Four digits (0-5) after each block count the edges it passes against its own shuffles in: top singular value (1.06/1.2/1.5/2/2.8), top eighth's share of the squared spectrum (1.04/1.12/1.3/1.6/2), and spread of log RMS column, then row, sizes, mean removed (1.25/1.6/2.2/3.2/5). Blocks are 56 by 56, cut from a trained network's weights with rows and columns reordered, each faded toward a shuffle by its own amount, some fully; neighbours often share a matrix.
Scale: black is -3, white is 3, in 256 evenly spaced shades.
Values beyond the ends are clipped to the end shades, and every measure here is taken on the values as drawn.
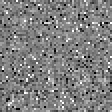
2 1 0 1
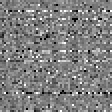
4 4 0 3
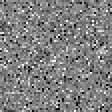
0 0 0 0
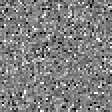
1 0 0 0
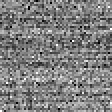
3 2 0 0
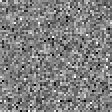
0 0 0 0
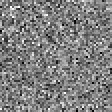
1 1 0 0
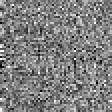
3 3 2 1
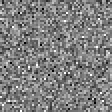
0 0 0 0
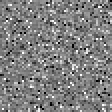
0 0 0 0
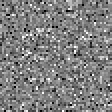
2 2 0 1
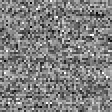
2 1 0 0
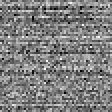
4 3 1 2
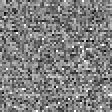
2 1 0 0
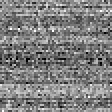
4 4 1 2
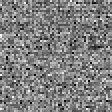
2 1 0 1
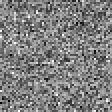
0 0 0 0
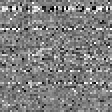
4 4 0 3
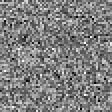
0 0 0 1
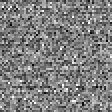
2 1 0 0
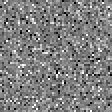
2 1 0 0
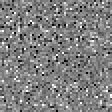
2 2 0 1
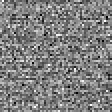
2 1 0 0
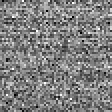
2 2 0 0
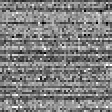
4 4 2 2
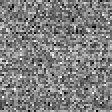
2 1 0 1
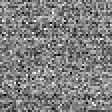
2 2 0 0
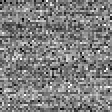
3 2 0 1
